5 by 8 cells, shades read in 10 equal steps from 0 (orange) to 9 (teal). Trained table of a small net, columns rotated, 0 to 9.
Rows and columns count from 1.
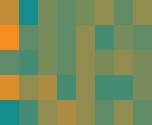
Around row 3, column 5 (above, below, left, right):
4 4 6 5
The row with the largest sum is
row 5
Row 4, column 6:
7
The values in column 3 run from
3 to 5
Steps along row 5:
down down down up up down up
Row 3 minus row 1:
4 -2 0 0 -1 1 -2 1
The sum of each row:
41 39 42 38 43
